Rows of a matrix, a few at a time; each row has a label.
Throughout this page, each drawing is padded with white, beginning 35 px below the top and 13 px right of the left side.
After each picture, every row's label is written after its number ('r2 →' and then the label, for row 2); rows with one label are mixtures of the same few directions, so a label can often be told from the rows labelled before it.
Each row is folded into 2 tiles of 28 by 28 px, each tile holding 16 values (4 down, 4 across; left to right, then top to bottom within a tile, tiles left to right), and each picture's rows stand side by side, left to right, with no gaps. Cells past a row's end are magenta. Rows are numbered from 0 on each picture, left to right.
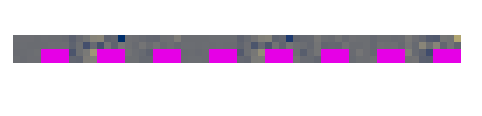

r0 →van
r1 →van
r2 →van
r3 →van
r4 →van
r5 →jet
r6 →jet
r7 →van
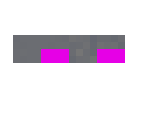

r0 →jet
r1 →jet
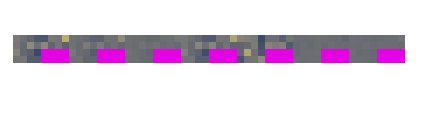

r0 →van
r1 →van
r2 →van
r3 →van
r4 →jet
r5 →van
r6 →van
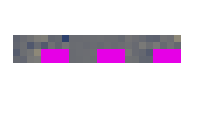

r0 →van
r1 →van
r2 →van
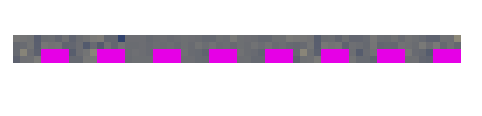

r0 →jet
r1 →van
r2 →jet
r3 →van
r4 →van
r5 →jet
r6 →jet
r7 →van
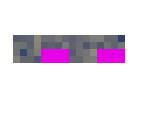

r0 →jet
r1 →van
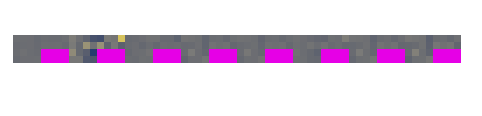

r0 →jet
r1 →van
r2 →van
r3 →jet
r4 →jet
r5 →van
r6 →jet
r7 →jet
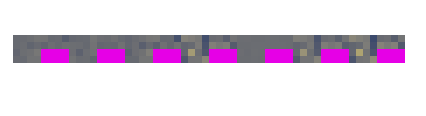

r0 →van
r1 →jet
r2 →van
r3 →jet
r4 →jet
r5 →jet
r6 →jet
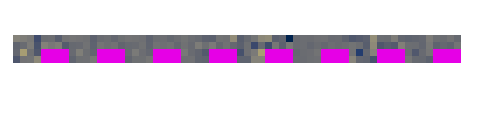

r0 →jet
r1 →jet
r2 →jet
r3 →van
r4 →van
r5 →van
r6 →jet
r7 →jet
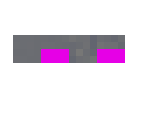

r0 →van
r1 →jet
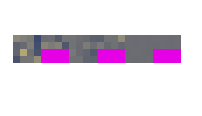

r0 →jet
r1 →van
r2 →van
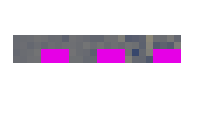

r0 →van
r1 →van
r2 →jet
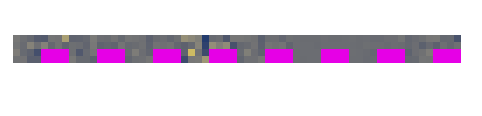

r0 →van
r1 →jet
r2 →jet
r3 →jet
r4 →jet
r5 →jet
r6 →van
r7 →van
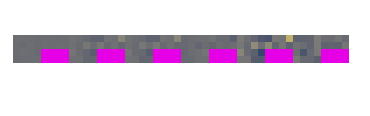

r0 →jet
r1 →van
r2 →van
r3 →van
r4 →van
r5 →jet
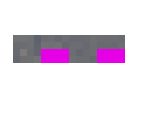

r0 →jet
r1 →jet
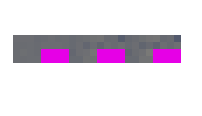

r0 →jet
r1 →van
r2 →van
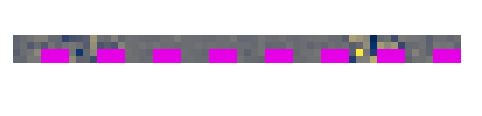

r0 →van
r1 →jet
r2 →van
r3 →van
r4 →jet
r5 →van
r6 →jet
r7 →jet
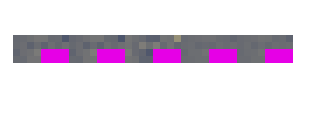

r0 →van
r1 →van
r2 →van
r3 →van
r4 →van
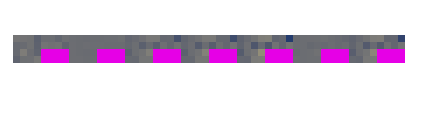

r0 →jet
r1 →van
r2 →van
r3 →van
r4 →van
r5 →van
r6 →van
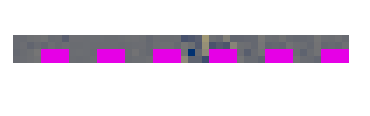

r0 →van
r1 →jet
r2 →jet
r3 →jet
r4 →jet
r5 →jet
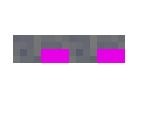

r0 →jet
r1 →jet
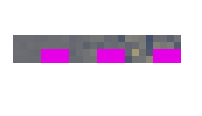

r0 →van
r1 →van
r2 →jet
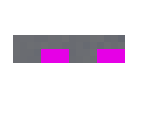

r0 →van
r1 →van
